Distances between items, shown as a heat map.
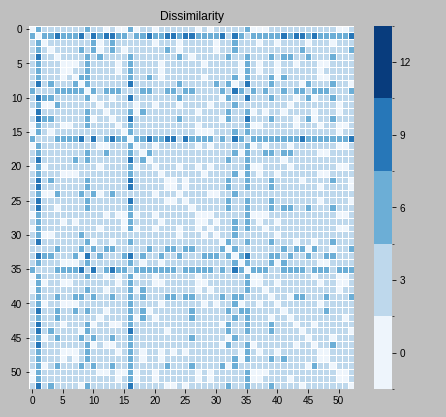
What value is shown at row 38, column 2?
3
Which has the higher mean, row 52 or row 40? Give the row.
52
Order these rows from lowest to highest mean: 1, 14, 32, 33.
14, 32, 33, 1
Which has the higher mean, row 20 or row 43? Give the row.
43
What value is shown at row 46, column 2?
3
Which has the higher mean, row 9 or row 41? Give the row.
9
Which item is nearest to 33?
8
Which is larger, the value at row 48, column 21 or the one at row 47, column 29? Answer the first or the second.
the second
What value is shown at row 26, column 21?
3
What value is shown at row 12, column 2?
3
